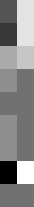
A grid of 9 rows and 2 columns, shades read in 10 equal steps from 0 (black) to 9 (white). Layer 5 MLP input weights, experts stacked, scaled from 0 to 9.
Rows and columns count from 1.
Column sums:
34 52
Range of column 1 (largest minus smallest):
6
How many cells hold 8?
2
